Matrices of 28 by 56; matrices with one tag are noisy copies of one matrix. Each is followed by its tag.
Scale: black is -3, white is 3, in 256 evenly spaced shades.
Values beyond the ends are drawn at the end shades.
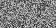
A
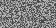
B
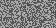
B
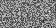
B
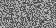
B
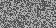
A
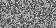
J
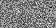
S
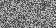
A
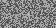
J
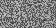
B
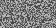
B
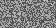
B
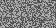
B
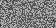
S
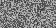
A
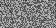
B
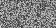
A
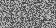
B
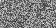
A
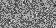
J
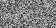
J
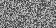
A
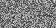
J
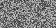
A
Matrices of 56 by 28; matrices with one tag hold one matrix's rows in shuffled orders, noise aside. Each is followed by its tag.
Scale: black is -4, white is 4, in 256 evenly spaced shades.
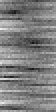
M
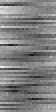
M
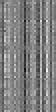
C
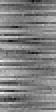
M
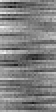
M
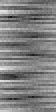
M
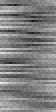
M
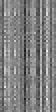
C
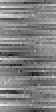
M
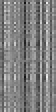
C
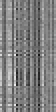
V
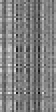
V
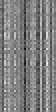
C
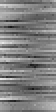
M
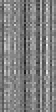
C
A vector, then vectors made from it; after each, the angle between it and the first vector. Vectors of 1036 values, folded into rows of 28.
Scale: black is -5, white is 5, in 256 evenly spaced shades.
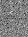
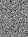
partly opposed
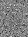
orthogonal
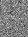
nearly opposite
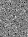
orthogonal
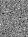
partly opposed
